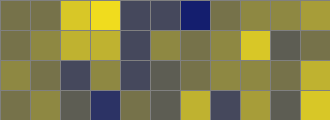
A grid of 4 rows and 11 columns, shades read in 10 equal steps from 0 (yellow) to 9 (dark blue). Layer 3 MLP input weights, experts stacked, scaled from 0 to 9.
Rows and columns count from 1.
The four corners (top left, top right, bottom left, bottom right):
5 3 5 1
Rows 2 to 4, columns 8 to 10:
4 1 6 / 4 4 5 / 7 3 6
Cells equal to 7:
6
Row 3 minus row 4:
-1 1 1 -4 2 0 3 -3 1 -1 1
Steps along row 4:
down up up down up down up down up down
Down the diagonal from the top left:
5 4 7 8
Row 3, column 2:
5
